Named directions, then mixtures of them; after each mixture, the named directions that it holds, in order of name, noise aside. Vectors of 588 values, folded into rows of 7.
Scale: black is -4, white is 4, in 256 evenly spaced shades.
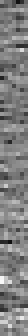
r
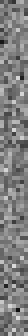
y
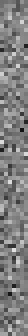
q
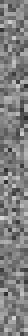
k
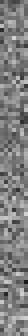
k, r, y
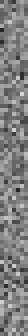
k, y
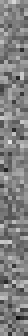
r, y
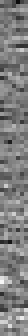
r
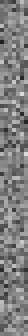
k, q, y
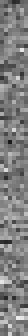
r, y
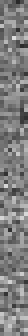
k, r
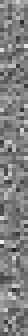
k, q, r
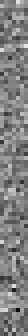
q, r, y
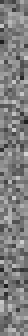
k, q, y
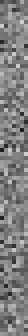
q, y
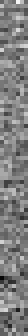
q, r, y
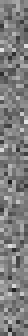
q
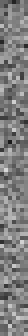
q, r, y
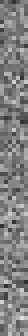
k, r, y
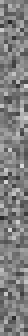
k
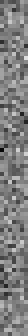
k, q, y
